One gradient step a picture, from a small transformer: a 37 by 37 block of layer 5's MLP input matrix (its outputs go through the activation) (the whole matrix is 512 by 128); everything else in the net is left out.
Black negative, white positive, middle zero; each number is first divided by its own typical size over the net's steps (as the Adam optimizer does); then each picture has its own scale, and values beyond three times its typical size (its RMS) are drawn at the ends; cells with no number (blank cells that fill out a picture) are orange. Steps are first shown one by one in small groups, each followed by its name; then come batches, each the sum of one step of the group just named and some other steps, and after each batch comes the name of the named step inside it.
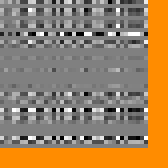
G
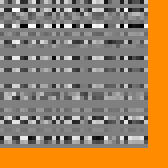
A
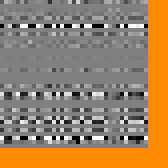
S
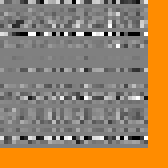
S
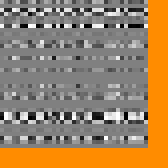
A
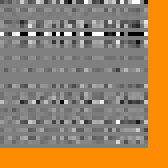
A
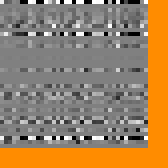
S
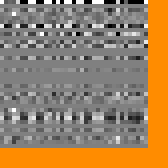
G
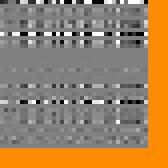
G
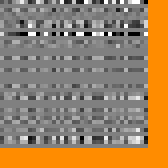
A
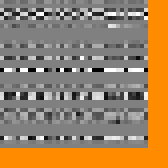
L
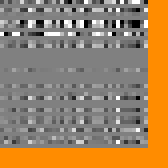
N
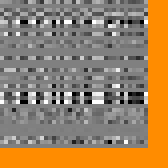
L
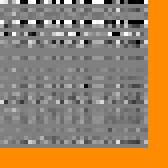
N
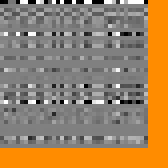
L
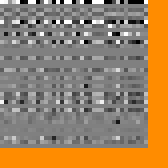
L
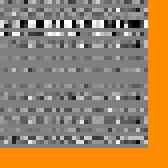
N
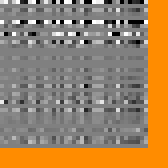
N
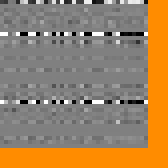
L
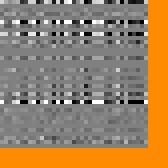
L
